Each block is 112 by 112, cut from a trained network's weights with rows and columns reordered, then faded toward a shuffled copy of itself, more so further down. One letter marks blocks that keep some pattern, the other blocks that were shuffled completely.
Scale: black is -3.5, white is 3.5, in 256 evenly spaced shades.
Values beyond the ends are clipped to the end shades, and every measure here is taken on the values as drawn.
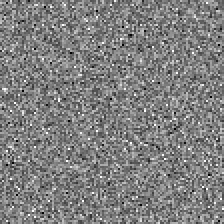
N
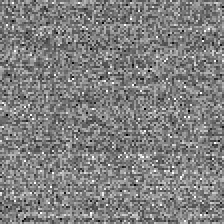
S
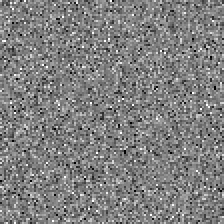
N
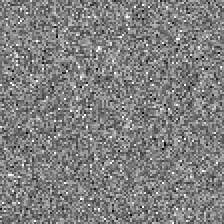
N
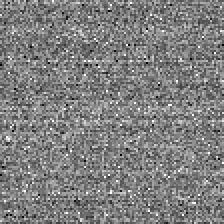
S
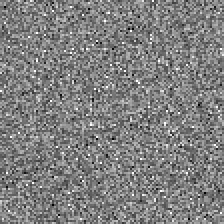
N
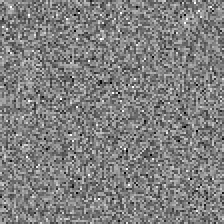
N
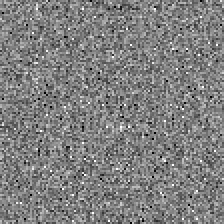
S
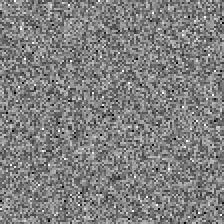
N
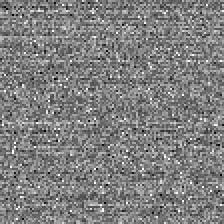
S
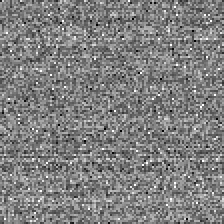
S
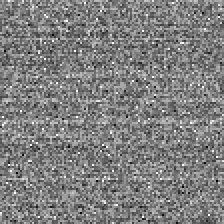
S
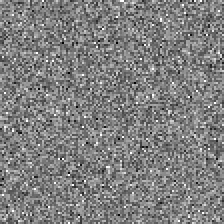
N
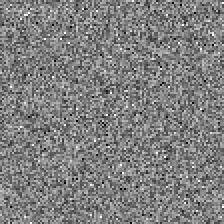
N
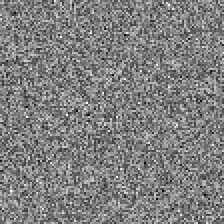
N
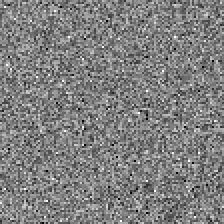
S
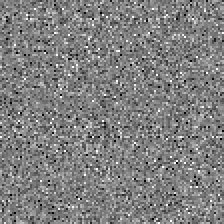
S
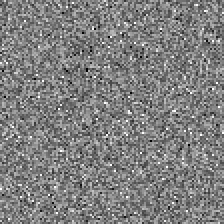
N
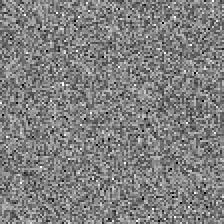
N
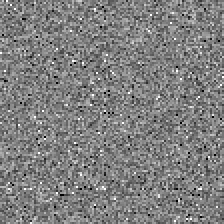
S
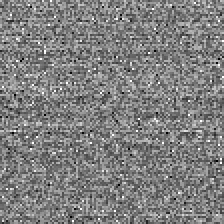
S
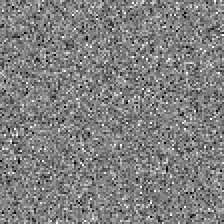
N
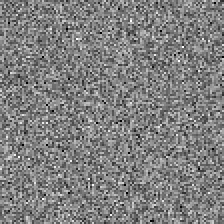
N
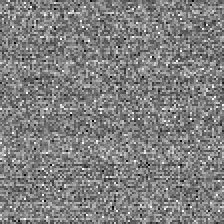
S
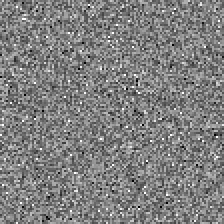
N
